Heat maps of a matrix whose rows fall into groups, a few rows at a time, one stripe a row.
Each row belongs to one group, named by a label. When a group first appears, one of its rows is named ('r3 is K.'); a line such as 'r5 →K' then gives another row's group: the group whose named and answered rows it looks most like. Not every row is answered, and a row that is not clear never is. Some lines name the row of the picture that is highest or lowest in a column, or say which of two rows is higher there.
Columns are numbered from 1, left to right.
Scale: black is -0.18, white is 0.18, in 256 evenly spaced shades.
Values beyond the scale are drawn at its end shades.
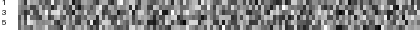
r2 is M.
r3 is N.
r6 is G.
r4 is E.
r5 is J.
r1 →J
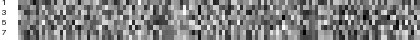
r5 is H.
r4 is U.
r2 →H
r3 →N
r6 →M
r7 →N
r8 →N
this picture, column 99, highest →1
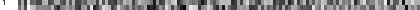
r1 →E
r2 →J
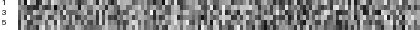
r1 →E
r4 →E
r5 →G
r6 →H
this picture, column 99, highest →2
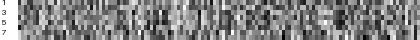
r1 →G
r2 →E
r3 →N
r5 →N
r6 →G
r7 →U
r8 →U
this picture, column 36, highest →2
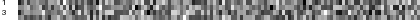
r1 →G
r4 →E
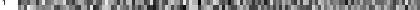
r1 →H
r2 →J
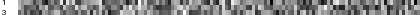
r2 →N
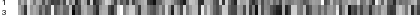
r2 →J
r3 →J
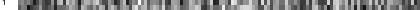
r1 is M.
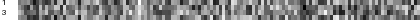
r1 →M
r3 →N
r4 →M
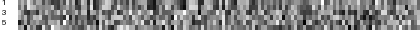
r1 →J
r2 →J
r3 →N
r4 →U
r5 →G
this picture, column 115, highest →5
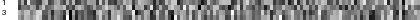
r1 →E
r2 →H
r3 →U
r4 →U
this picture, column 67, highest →2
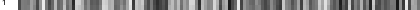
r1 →H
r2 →H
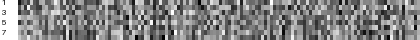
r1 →H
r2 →E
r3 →H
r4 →U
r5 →G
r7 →U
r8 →U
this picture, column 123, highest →2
